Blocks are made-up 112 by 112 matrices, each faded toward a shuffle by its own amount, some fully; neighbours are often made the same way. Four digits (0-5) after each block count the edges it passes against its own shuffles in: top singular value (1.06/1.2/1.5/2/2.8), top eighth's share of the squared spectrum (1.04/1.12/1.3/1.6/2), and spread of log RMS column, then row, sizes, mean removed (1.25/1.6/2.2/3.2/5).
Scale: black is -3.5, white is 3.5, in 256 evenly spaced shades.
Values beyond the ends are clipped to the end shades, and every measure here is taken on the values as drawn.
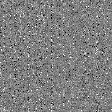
1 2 3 0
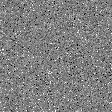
0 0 0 0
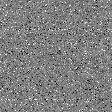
1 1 0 1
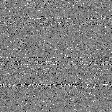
2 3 0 3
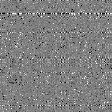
5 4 2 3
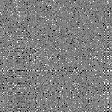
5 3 2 2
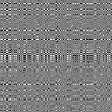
5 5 4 4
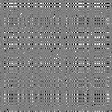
5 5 4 4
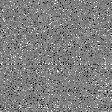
4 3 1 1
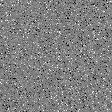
2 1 0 0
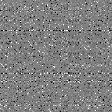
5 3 2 2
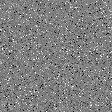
2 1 0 0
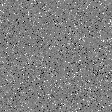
0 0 0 0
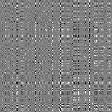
5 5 4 4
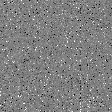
3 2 0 0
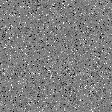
3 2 0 1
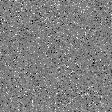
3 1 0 0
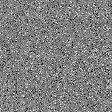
3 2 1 0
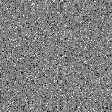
3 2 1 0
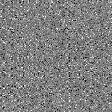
4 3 1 2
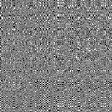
5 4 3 3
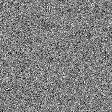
2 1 0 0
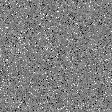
2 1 0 0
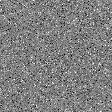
0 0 0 0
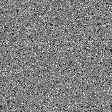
0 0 0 2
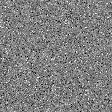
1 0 0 0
